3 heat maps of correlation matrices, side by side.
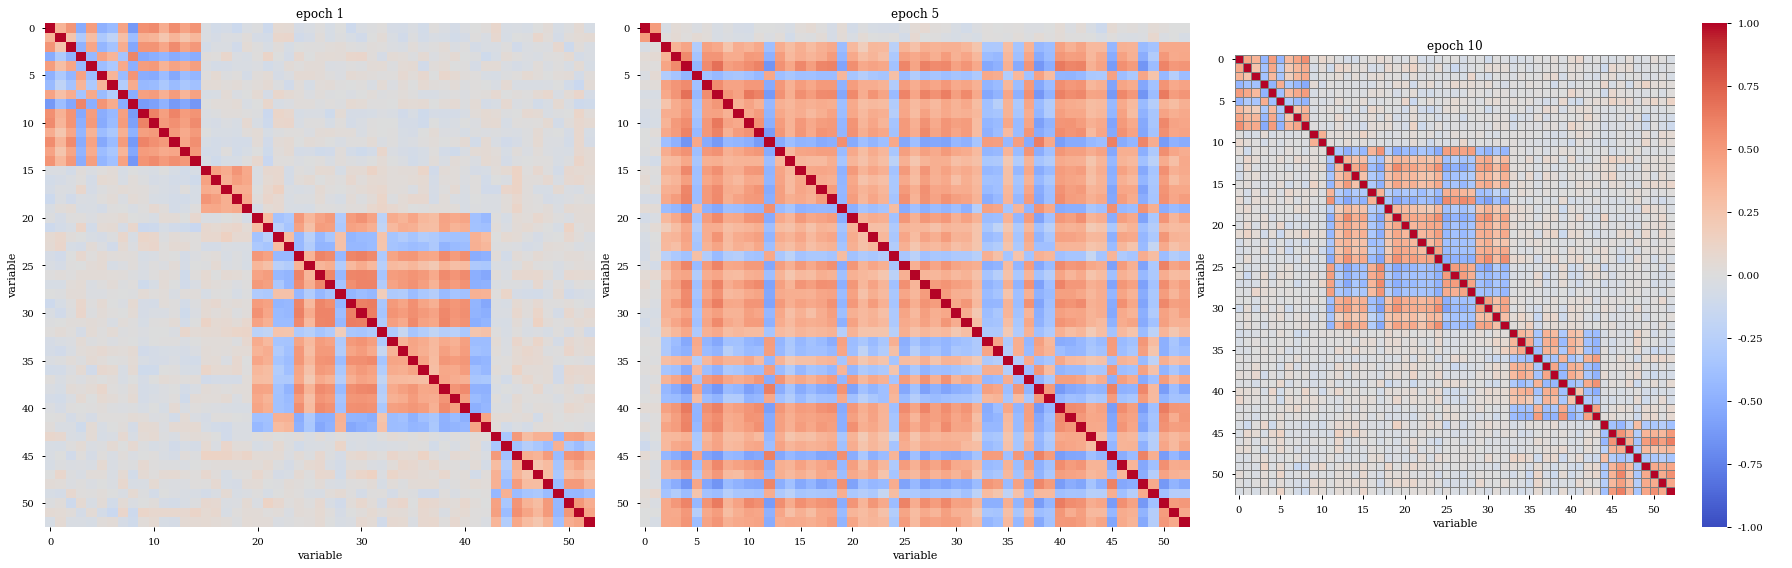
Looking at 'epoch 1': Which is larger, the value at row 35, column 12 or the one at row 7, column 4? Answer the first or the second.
the second
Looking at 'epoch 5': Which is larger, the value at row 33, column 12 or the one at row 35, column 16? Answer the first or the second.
the first
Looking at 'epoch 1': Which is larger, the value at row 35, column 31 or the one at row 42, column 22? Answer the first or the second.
the first
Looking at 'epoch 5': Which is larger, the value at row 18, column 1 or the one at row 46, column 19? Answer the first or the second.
the first
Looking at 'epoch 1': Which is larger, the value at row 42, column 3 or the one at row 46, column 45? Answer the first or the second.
the second
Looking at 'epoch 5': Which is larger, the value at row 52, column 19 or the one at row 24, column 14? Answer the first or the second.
the second
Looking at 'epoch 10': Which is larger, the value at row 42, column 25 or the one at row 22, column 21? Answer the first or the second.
the second
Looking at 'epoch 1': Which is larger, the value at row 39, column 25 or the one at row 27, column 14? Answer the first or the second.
the first
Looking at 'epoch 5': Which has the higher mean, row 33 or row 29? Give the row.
29
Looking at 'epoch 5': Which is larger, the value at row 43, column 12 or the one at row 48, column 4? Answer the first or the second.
the first
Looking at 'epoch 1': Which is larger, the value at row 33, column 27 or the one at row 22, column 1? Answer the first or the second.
the first
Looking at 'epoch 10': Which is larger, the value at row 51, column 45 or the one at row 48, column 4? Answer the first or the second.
the first
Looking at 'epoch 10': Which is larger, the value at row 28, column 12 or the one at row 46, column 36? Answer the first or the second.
the second
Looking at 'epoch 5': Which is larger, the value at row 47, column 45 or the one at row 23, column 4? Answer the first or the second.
the second
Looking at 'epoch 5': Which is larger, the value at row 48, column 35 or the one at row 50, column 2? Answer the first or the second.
the second
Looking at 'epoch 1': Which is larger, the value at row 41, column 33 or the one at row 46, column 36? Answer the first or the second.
the second
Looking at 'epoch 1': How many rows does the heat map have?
53
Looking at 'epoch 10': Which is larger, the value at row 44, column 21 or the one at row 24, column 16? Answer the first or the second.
the first
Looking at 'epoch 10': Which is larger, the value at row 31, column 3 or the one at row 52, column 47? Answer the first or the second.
the second
